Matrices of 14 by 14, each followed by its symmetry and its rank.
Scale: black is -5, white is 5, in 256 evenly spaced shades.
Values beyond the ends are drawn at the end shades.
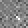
symmetric, rank three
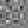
antisymmetric, rank two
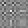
symmetric, rank two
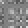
symmetric, rank three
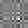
symmetric, rank one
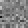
neither, rank three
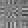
antisymmetric, rank two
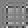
symmetric, rank one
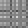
symmetric, rank one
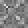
symmetric, rank three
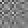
symmetric, rank two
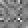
symmetric, rank three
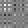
symmetric, rank one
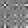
symmetric, rank two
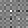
symmetric, rank two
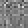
neither, rank three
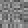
antisymmetric, rank two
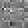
neither, rank three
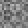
antisymmetric, rank two
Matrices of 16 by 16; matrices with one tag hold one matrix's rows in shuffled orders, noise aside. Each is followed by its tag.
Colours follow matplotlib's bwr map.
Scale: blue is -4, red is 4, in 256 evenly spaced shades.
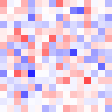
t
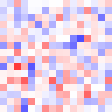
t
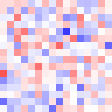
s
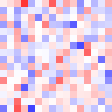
t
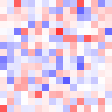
s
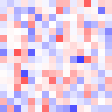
t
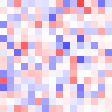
s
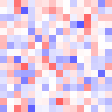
t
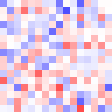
s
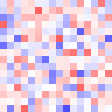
s
